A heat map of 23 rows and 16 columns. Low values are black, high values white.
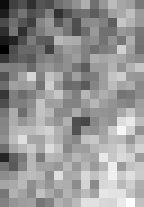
Ninth with the lowest average: top left. Ninth with the highest average: bottom right. Slope: up to the bottom right. Mirror symmetry: none.
